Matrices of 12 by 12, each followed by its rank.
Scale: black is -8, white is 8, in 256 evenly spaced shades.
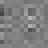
two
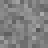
full rank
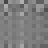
two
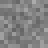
full rank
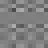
one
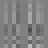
one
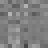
two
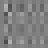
one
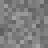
full rank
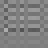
one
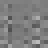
two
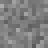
full rank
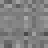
two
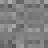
two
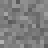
full rank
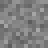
full rank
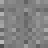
two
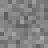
full rank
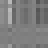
one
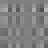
one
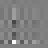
one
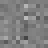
two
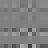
one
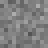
full rank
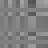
one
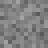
full rank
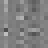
two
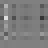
one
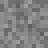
full rank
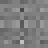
two
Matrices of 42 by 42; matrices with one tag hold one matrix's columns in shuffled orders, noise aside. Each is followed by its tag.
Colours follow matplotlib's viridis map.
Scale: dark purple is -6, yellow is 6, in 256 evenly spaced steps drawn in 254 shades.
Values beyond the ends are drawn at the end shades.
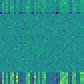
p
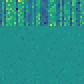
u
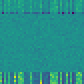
p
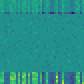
p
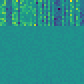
u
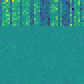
u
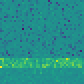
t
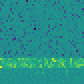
t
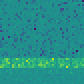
t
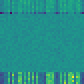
p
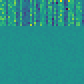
u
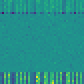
p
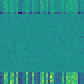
p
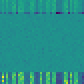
p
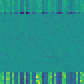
p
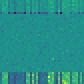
p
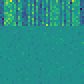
u
